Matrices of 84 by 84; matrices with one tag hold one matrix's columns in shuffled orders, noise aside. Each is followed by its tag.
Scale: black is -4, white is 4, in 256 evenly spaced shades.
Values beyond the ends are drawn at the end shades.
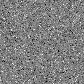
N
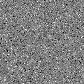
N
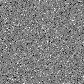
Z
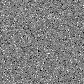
N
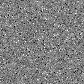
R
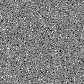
N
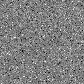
N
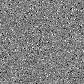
R
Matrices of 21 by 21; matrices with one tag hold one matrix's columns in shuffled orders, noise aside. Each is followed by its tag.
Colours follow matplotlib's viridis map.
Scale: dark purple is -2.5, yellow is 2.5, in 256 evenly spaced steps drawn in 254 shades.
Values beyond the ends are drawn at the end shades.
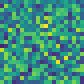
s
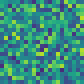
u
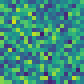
s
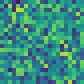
u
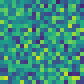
s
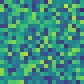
u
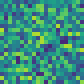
s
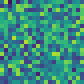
u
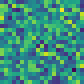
u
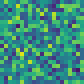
u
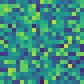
u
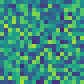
s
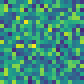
u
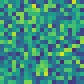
u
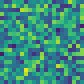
u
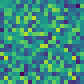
s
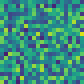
s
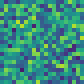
u
